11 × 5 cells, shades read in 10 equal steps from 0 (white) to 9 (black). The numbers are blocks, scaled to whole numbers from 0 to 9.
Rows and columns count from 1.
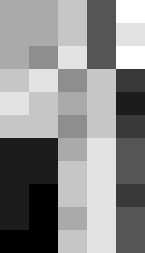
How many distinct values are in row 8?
4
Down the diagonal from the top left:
3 3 1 2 8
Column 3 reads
2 2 1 4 3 4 3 2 2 3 2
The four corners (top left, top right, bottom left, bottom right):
3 0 9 6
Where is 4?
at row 3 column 2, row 4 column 3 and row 6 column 3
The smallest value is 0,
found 2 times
